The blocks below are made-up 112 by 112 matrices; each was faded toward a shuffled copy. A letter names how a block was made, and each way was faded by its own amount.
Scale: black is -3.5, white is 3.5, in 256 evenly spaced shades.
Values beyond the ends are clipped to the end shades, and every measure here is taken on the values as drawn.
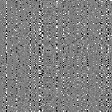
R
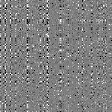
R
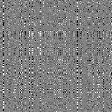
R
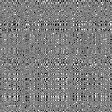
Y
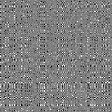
Y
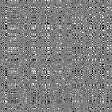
Y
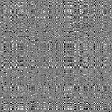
Y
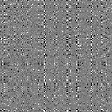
R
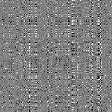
R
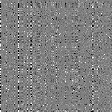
R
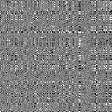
Y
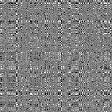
Y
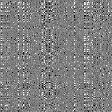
R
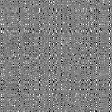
R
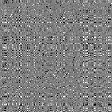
Y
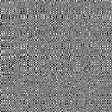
Y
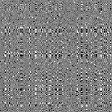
Y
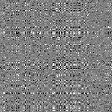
Y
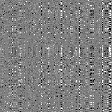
R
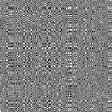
Y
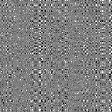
Y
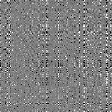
R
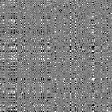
R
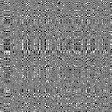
Y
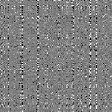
R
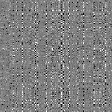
R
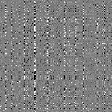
R
